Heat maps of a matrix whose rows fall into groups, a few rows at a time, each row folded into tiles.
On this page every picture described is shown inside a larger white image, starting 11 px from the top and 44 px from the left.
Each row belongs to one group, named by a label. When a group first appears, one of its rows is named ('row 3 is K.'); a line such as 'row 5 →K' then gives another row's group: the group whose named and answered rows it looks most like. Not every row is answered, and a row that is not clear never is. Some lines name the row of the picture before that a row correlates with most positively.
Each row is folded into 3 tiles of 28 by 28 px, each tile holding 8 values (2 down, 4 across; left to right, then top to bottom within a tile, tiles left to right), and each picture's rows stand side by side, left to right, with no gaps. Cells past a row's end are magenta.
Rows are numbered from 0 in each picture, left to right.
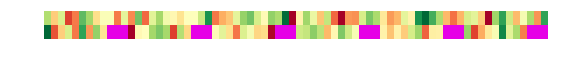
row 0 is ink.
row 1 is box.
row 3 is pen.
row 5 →ink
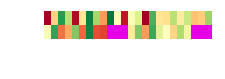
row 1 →box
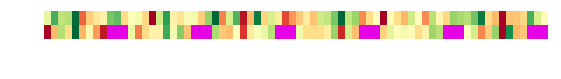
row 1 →ink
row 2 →ink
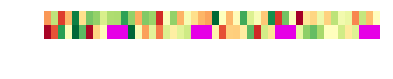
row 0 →box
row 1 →ink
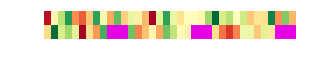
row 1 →ink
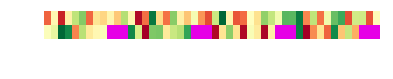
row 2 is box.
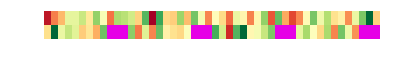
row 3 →pen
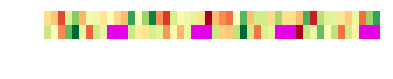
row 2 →box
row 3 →box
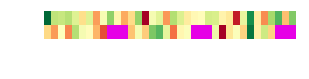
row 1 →box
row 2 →ink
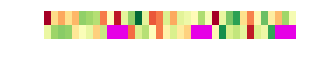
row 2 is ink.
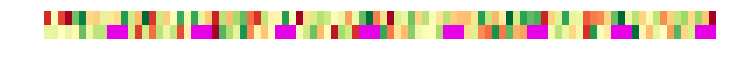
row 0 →ink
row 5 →pen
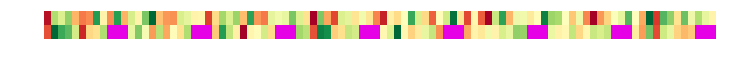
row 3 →box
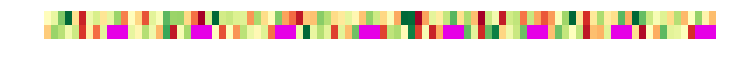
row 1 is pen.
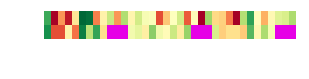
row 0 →ink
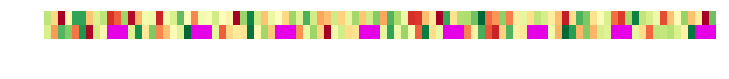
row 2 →ink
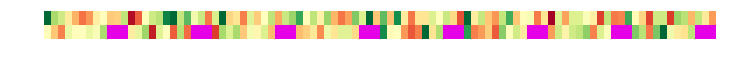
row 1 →pen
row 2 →box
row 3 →pen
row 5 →ink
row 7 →box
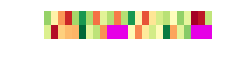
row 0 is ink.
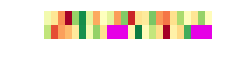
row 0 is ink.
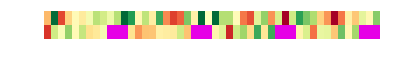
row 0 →box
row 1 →pen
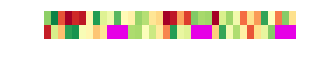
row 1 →pen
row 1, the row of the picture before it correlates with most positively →3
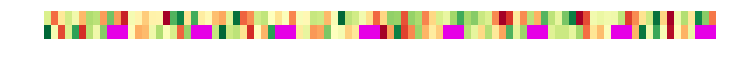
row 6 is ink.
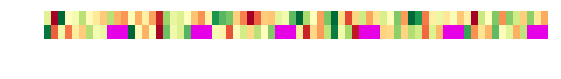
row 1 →ink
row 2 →pen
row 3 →ink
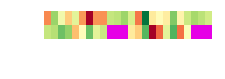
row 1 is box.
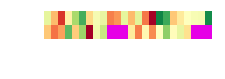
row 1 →ink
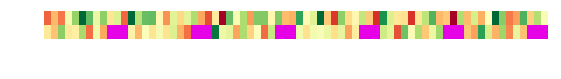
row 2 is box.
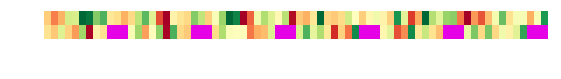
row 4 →pen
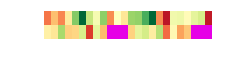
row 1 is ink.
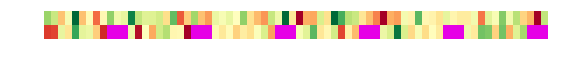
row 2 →pen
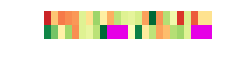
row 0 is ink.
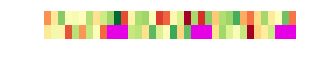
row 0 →pen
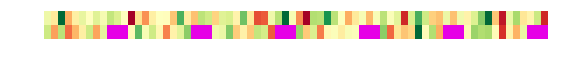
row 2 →pen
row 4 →ink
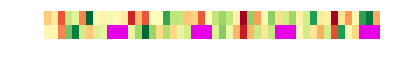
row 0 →box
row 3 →pen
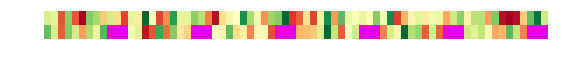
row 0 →box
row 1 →pen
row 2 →pen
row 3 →box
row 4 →box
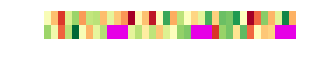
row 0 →box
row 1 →ink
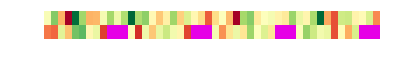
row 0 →ink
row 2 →ink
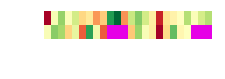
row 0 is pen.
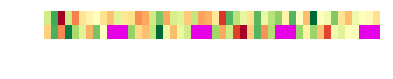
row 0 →box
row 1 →box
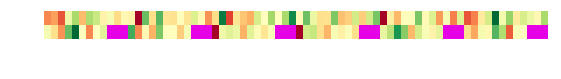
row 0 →box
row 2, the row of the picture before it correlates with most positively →0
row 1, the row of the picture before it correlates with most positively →1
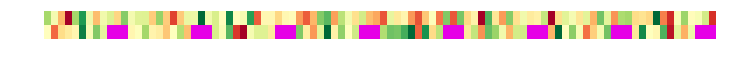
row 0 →ink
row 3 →box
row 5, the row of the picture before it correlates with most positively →0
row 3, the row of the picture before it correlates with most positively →0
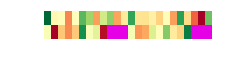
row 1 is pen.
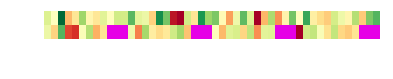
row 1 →pen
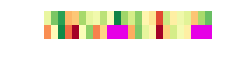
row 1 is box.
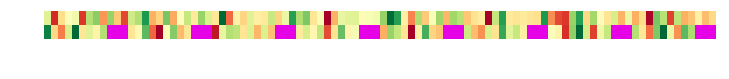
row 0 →box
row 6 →box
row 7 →box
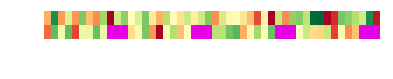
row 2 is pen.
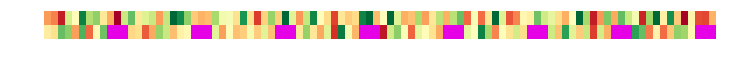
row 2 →pen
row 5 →pen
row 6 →pen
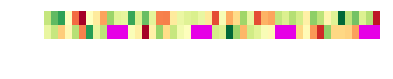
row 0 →pen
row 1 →pen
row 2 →pen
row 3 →pen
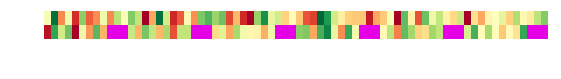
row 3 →box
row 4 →box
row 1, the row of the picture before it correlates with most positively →2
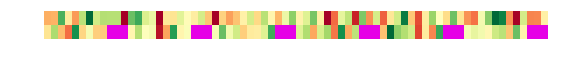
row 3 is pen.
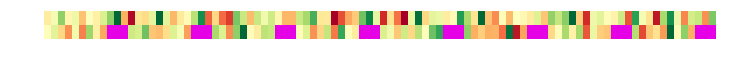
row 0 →pen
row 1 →pen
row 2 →box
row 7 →ink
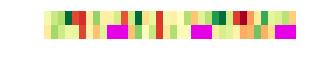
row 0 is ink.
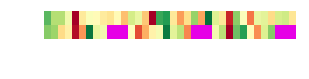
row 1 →ink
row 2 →box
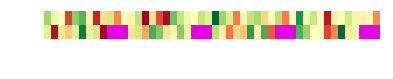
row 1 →box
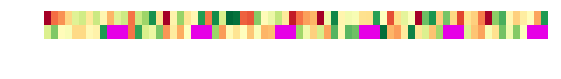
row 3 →ink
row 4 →box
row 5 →ink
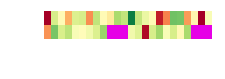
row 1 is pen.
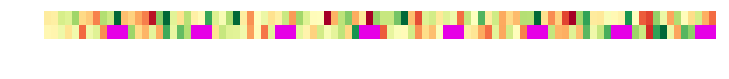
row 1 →ink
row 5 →pen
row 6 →ink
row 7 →box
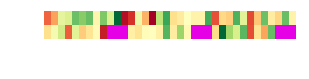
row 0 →pen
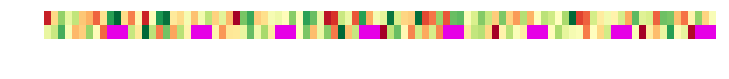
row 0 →pen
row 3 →pen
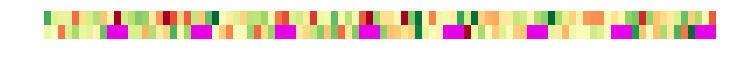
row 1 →pen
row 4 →ink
